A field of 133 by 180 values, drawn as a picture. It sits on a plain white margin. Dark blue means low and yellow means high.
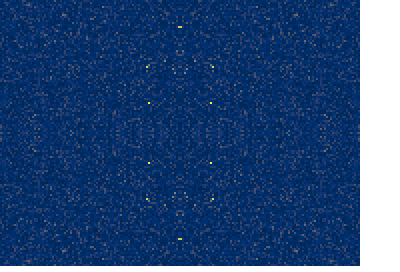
Odd rows or columns: none. Stripes: none. Mirror symmetry: left to right and top to bottom. Grain: fine. Histogram: skewed, a long tail of high values. Average level on the scale: 10%.
